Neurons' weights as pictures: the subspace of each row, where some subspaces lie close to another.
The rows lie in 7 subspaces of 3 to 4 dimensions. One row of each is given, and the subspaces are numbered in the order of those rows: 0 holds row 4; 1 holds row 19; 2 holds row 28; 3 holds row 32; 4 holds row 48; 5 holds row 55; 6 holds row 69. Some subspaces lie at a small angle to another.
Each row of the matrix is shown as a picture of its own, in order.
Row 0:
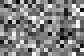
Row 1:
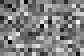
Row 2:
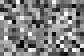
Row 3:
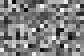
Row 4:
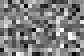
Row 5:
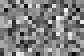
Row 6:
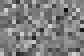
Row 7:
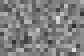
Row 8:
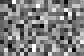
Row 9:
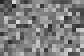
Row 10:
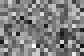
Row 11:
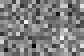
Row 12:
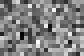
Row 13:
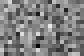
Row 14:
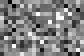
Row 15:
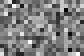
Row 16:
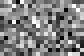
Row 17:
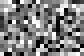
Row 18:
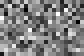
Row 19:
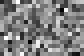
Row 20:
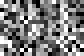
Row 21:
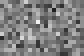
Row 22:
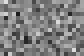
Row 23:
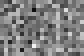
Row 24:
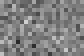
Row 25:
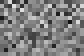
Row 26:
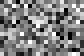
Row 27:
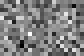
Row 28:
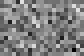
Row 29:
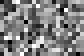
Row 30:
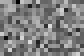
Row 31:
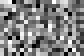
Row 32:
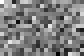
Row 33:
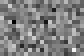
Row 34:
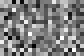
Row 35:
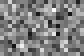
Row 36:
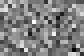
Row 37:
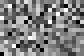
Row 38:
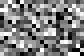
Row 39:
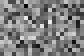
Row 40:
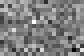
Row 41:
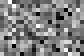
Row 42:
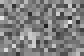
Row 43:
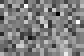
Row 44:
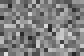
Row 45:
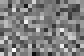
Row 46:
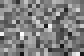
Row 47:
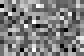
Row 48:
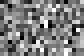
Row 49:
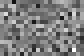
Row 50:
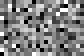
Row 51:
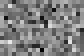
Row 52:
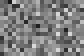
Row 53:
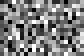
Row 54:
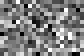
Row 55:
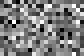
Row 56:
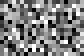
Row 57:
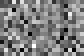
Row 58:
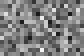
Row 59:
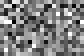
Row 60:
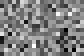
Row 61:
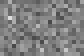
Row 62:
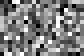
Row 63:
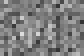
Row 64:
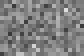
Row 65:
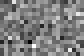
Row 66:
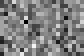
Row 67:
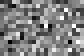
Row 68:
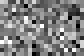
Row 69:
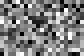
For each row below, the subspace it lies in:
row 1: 5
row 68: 0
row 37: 0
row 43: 6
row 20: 1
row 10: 5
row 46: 6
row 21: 2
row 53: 4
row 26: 6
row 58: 3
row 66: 1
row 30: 1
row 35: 3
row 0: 5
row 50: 0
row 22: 3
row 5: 0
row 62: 1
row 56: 4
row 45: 0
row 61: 4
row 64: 0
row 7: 3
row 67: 4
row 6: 0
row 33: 4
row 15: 6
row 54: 6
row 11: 6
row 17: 1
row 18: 6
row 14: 4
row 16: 2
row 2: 1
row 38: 4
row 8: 4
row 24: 0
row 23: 5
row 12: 2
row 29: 1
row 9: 3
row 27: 1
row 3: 0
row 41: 4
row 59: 5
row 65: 6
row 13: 5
